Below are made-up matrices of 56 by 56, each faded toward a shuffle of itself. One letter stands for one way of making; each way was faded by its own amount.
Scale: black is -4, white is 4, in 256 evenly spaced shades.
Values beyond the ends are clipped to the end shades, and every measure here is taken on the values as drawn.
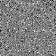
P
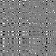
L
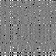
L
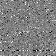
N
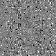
P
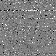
N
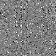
P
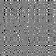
L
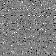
N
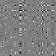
L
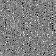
P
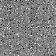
P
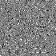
N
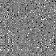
P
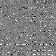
N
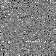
N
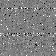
N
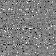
N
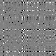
L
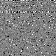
N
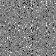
P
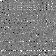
N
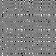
L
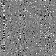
P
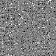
P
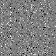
P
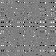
L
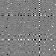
L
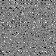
N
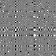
L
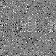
N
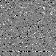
N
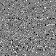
N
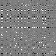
L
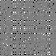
L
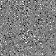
P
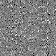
P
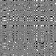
L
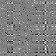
L
